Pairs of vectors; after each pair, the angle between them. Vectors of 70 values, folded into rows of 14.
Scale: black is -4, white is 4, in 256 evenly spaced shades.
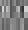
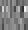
nearly parallel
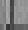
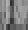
nearly parallel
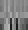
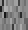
orthogonal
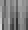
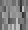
partly opposed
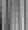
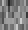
orthogonal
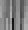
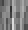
nearly opposite
